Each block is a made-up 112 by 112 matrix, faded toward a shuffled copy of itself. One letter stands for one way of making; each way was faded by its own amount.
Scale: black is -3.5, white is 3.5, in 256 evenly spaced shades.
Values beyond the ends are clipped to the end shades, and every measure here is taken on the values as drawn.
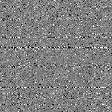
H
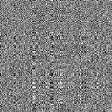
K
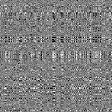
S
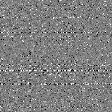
H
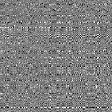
S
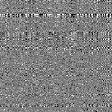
S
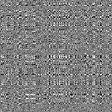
S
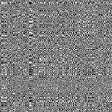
S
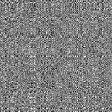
K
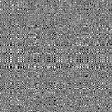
S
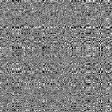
S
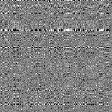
S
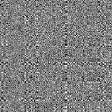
K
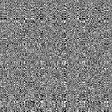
K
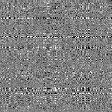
S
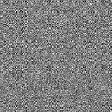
K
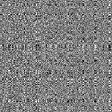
K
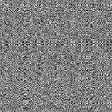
K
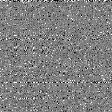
H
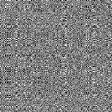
K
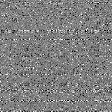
H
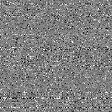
H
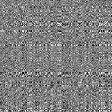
S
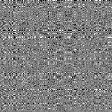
S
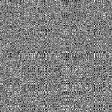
K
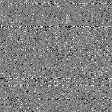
H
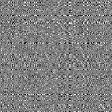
S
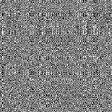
K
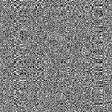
K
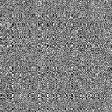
K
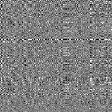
S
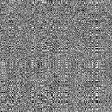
K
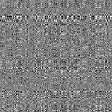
S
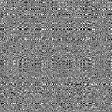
S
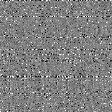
H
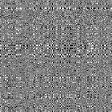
S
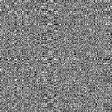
K
